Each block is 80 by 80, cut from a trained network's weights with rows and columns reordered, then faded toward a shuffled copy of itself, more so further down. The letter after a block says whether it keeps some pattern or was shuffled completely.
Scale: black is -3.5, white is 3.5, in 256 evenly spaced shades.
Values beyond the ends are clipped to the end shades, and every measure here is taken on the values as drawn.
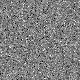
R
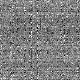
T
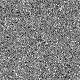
R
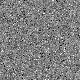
R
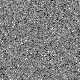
R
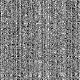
T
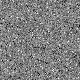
R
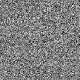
T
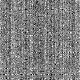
T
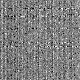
T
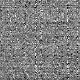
T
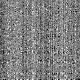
T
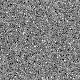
R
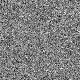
R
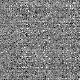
T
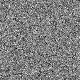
R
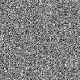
T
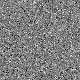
R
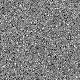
R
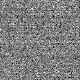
T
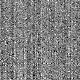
T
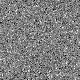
R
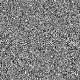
T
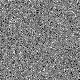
R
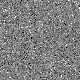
R
